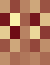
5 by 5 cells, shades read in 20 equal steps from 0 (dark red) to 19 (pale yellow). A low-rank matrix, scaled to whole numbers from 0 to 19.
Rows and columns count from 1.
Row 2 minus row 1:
-11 14 -3 -12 9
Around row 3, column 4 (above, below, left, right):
1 5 10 4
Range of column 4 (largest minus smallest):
16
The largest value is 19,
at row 2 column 2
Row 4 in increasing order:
5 6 8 11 13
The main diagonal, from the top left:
12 19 10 5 8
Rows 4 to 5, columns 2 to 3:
13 8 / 8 9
